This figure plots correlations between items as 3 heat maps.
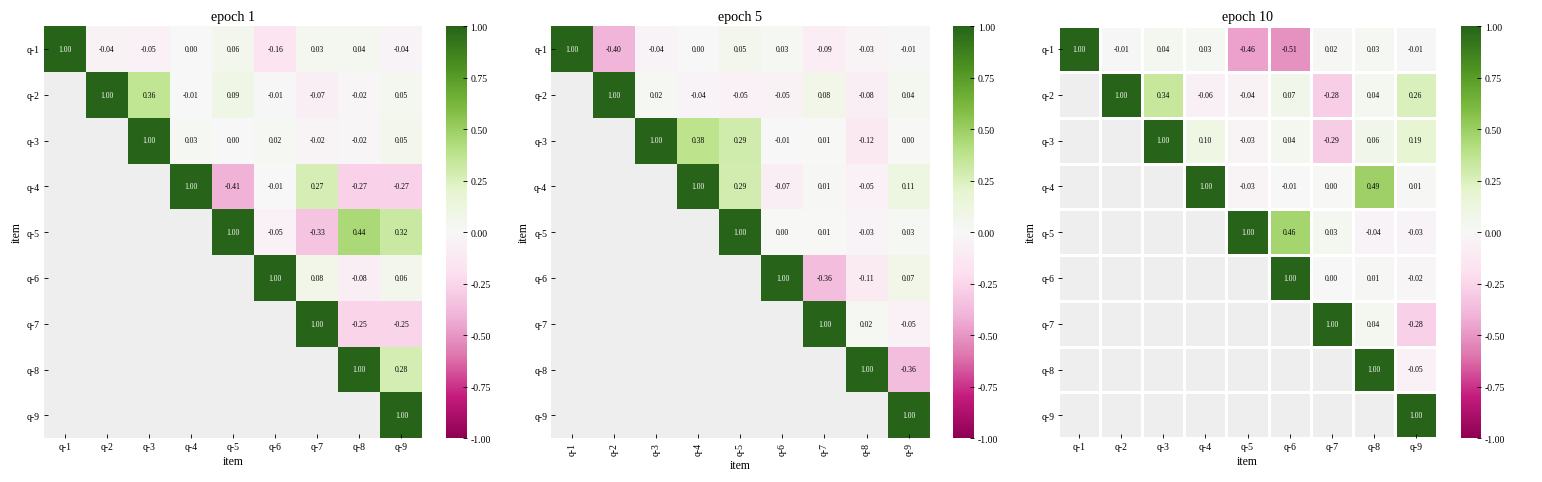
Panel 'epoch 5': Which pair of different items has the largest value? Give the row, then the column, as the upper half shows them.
q-3, q-4
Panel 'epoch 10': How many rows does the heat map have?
9
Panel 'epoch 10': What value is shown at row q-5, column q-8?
-0.04
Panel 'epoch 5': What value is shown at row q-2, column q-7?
0.08
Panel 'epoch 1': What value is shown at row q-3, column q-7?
-0.02
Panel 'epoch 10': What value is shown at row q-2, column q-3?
0.34
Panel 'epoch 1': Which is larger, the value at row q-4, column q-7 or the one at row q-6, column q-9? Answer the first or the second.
the first
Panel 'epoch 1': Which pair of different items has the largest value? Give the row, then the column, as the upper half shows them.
q-5, q-8
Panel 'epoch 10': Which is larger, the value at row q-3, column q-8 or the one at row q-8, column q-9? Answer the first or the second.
the first
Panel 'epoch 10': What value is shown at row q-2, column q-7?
-0.28
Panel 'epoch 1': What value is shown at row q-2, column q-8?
-0.02
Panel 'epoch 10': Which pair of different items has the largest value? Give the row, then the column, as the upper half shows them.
q-4, q-8
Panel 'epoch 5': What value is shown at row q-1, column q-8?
-0.03
